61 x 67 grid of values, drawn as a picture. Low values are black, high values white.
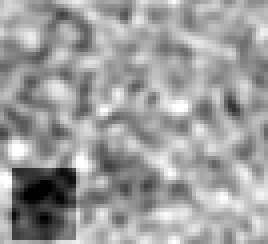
The texture is blotchy. The ninth with the lowest average is the bottom left. An odd patch, lower than its surroundings, sits in the bottom left. The bottom left is the roughest part.
